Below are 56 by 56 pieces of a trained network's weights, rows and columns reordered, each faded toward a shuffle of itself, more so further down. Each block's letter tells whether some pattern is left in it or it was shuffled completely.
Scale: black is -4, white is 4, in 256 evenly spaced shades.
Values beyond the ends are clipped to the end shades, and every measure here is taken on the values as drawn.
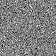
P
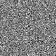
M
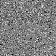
M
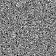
M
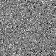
M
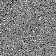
P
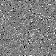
M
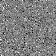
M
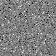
P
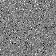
P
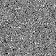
M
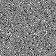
P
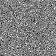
P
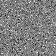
P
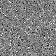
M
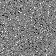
P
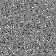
M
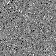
M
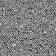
M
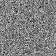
M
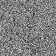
P
